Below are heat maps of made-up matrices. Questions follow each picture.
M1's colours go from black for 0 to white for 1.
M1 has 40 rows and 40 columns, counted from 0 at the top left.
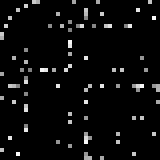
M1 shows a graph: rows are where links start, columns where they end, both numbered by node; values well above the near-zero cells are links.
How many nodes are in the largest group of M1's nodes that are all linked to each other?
3
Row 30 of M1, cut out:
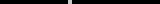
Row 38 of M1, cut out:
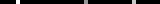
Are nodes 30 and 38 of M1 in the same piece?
no
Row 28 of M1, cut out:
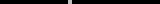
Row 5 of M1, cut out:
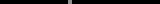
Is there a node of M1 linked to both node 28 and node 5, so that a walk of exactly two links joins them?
yes
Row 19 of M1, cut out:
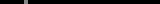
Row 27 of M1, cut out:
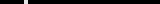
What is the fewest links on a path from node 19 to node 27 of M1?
2
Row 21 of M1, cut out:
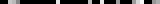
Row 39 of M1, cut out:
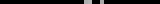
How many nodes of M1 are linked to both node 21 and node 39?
2
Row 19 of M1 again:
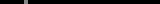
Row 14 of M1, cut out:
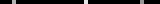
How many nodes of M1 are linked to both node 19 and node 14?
0
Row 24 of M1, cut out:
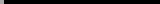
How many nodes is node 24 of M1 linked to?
1
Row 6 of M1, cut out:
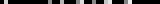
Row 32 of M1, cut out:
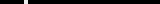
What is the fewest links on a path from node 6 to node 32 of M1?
1
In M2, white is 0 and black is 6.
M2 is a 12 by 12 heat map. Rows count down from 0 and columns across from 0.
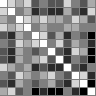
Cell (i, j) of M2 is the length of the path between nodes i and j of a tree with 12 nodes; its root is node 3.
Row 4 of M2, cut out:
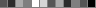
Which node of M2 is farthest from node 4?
11
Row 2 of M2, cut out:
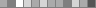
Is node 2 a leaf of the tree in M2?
no
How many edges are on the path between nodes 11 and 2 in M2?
4
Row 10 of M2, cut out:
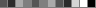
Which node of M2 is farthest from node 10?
11
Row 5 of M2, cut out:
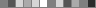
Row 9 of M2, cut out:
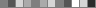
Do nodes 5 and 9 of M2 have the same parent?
yes
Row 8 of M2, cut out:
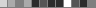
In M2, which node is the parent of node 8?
0
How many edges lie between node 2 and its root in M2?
1
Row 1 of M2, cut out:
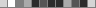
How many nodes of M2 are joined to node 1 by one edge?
2
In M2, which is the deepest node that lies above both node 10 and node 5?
2
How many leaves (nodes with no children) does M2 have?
6
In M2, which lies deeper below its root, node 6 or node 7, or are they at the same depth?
the same depth
